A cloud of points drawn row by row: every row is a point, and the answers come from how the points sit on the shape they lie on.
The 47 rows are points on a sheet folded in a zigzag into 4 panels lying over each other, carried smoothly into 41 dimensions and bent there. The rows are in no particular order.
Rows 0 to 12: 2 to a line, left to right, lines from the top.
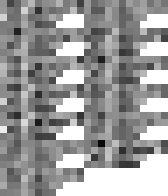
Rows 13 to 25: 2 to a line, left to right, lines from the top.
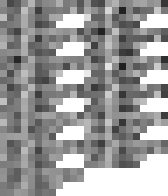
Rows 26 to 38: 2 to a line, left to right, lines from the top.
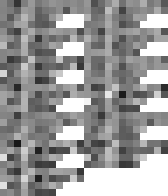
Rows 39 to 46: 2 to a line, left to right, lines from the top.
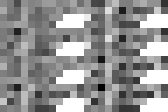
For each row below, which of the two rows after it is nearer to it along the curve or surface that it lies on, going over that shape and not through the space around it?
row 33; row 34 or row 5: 5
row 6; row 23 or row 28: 28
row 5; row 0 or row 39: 39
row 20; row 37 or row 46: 37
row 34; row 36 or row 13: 13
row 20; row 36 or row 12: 12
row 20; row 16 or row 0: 16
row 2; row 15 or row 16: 16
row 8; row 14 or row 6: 14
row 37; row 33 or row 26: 26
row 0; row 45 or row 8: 45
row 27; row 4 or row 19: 19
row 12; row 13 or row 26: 13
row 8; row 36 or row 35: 36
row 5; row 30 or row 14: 30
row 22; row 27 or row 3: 27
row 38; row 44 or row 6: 44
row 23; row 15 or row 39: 39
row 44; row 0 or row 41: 0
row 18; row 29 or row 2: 29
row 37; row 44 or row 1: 1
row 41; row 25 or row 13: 25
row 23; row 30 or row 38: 30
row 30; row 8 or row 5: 5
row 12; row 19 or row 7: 19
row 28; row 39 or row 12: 39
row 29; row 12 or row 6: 6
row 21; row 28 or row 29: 29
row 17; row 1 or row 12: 1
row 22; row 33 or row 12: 33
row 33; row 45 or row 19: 45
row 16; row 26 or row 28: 26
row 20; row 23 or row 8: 23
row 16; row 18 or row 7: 7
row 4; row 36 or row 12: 36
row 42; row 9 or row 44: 44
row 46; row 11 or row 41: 11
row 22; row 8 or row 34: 8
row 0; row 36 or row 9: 36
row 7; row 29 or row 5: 5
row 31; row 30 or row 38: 30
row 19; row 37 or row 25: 37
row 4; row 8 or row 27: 8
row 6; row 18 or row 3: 18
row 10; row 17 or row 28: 17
